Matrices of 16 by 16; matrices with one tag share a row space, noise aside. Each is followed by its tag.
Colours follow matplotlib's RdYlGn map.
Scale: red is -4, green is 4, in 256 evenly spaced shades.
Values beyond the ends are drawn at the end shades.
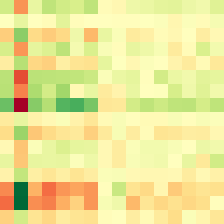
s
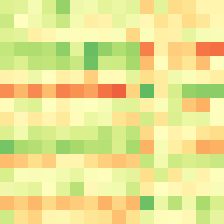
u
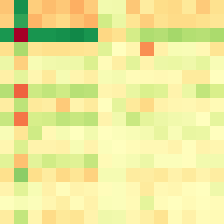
s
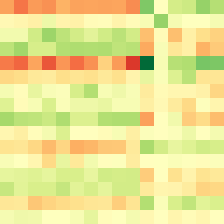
u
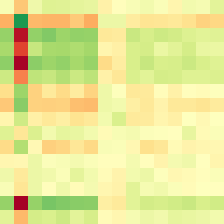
s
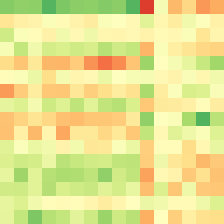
u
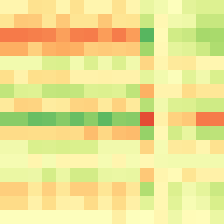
u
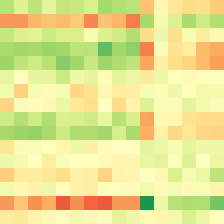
u
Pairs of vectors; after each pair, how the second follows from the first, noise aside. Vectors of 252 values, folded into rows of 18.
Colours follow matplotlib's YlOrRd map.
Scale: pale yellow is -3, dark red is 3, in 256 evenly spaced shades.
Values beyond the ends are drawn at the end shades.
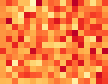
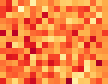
reversed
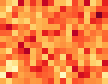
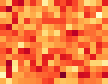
sign-scrambled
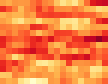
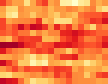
reversed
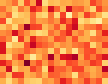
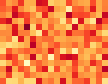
sign-scrambled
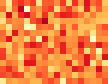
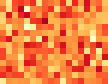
copied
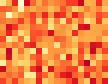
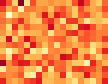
sign-scrambled
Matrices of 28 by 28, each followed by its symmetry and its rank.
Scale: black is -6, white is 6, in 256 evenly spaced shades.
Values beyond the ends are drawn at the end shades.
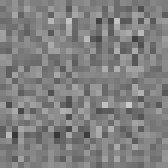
neither, rank five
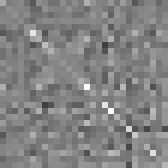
symmetric, rank five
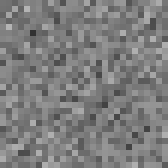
symmetric, full rank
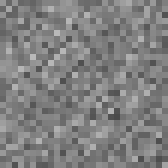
symmetric, full rank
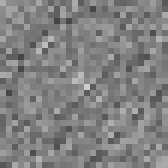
symmetric, full rank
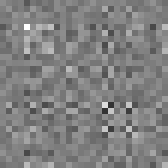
symmetric, rank three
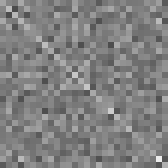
symmetric, rank five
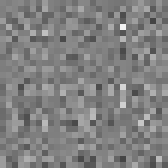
neither, rank five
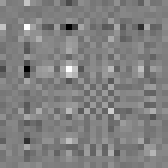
symmetric, rank three
